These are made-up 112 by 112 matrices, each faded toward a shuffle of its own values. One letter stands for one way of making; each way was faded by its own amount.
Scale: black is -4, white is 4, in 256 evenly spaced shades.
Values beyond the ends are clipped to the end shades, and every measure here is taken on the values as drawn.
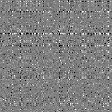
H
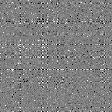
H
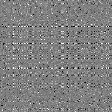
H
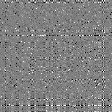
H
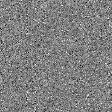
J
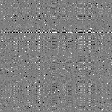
H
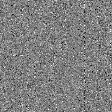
J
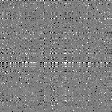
H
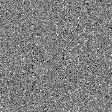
J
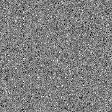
J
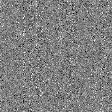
J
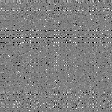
H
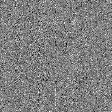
J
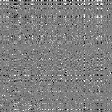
H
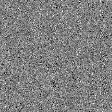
J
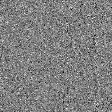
J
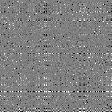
H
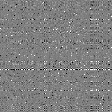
H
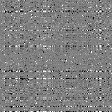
H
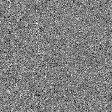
J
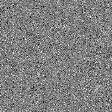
J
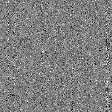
J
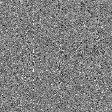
J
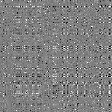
H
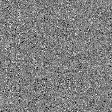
J
